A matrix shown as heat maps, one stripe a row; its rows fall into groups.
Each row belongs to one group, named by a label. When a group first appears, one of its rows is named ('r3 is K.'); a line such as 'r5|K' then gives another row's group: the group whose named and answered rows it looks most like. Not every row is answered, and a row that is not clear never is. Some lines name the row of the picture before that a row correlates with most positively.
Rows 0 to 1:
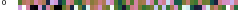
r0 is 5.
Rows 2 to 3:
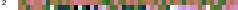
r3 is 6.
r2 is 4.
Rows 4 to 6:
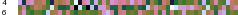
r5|6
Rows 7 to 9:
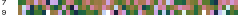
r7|5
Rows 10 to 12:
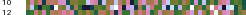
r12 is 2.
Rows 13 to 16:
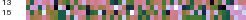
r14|5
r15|2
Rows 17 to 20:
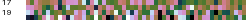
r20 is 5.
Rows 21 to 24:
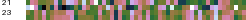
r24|2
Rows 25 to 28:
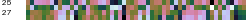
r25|4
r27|2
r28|2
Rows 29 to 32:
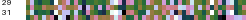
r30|6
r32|5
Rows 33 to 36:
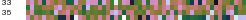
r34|6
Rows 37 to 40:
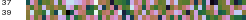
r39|5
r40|2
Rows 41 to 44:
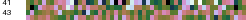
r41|2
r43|6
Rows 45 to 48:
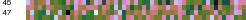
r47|5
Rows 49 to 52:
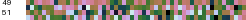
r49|4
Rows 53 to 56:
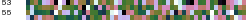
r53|5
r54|6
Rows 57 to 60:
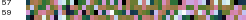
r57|2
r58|5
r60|5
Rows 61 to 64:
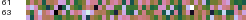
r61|2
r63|4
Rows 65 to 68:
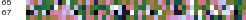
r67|2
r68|6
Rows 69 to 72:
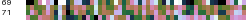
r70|5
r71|5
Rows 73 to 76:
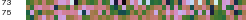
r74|4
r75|6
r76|5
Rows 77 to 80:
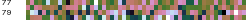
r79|5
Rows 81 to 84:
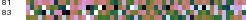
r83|5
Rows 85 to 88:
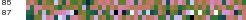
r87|2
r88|5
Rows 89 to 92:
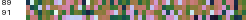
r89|6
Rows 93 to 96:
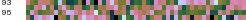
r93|6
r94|5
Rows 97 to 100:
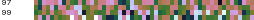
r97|4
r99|2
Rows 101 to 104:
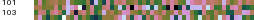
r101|6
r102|2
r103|5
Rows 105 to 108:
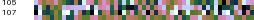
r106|6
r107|6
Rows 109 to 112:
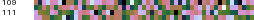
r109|4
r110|2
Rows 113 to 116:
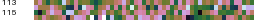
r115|5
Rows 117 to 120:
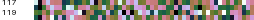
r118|5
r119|2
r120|5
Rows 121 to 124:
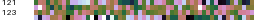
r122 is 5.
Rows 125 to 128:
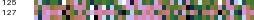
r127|4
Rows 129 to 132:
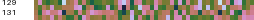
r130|2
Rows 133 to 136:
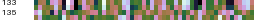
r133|5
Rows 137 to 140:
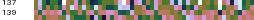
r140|6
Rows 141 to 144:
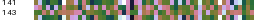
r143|2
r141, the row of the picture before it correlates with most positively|137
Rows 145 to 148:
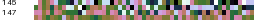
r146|2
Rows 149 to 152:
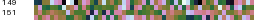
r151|6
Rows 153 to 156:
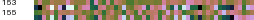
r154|5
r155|2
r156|5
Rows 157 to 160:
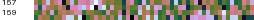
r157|4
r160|2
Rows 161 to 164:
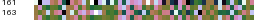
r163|4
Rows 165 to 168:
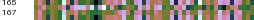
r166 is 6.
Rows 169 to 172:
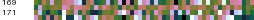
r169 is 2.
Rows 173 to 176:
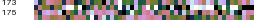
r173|6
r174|2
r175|4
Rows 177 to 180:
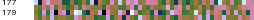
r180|2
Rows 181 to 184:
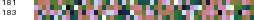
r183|4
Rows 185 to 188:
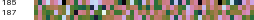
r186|6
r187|5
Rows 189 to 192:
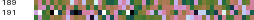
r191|5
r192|6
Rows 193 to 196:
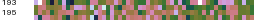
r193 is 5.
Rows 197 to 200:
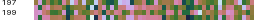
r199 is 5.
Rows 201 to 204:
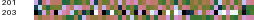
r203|2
